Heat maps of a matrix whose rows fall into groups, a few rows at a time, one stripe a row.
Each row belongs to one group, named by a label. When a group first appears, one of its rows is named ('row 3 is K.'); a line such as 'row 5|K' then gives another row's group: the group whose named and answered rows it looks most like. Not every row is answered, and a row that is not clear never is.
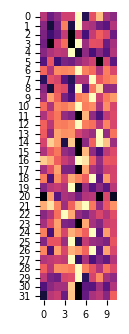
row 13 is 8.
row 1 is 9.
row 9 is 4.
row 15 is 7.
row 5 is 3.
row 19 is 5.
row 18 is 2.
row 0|9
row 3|9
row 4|5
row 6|2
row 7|4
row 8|9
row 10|2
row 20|3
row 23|7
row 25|5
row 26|2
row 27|5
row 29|9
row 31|5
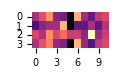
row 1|5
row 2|8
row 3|7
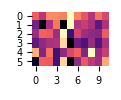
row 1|9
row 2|5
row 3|5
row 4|8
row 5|5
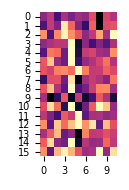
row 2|8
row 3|5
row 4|5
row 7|5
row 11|9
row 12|2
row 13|7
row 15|8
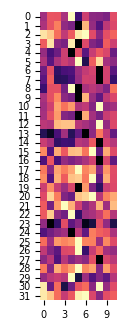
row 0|5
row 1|7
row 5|9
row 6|3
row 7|3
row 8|5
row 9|7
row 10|8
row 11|7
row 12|8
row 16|3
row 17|2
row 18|2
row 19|7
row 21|8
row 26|9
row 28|2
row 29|5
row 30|8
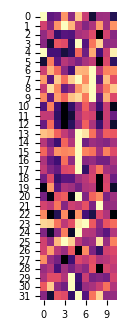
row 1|8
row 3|9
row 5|3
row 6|4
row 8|4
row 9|2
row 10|3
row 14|9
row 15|2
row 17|9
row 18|3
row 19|3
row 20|9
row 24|9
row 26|7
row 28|3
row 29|5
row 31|9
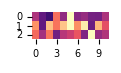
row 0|9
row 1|2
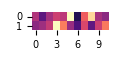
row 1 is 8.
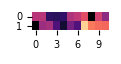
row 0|3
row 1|4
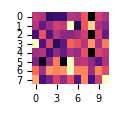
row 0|3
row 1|9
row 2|3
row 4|3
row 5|9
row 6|2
